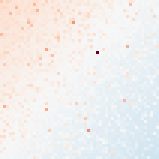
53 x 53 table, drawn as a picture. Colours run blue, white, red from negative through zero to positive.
No row or column stands out. No regular stripes run through it. On average the colour sits 50% of the way up the scale. There is an overall slope up to the top left. The halves do not mirror each other.
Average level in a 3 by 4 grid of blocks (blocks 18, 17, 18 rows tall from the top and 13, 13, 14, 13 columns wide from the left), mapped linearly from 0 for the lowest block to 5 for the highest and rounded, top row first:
5 4 3 2 / 4 3 2 1 / 3 2 1 0
